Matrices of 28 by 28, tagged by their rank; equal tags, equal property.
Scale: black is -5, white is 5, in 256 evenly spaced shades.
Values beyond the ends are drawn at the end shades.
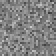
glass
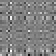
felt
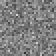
glass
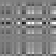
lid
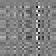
felt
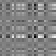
lid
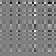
lid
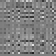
felt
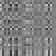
felt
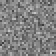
glass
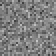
glass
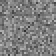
glass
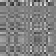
felt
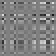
lid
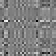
felt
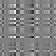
lid
